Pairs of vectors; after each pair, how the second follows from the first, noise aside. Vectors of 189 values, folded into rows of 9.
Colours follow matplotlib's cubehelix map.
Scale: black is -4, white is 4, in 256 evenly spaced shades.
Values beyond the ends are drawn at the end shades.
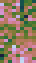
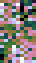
scaled up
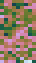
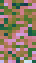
copied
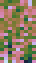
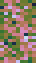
shuffled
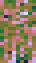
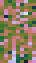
copied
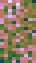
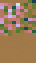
partly zeroed
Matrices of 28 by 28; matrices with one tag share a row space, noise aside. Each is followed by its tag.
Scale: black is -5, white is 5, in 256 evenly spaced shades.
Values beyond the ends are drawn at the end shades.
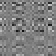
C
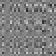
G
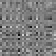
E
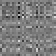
E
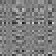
C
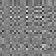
G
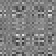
C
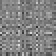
E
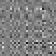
G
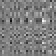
G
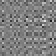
G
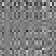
G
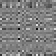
E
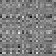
E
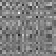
E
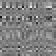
E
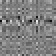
E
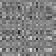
E
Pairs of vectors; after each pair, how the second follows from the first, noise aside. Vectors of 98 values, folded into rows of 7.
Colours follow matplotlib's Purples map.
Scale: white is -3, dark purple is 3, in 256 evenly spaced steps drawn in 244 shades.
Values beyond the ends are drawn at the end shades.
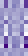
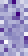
shuffled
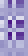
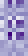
copied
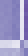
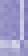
shrunk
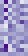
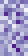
shuffled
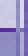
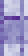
wrapped around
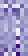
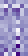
copied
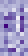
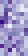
shuffled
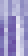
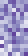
shuffled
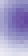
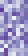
shuffled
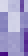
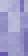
shrunk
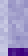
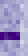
wrapped around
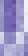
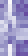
wrapped around
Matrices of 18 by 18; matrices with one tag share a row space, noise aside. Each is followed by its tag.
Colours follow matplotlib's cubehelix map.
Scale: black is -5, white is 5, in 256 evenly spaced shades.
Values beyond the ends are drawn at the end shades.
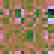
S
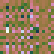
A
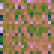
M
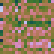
M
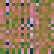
A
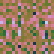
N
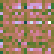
M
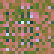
A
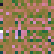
M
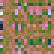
M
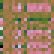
M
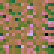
S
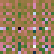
N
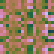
S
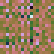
A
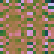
S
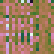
A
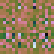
N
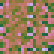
S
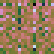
N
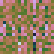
N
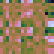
S
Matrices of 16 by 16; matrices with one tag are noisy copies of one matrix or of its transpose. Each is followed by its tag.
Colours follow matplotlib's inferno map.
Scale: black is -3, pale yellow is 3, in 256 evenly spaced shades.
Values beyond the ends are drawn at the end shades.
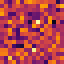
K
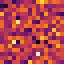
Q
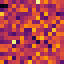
Q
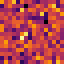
K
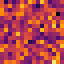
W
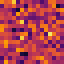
K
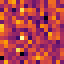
K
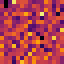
Q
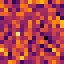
W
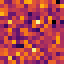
K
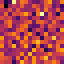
Q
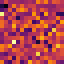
Q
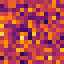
K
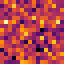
W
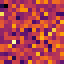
Q
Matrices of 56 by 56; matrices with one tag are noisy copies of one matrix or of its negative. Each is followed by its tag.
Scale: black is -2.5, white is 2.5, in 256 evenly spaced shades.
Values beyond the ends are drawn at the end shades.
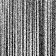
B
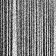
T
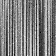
B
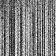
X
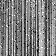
B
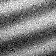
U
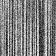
B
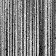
B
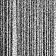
T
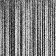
X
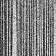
T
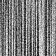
B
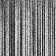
X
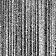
B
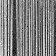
T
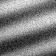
U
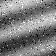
U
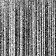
X
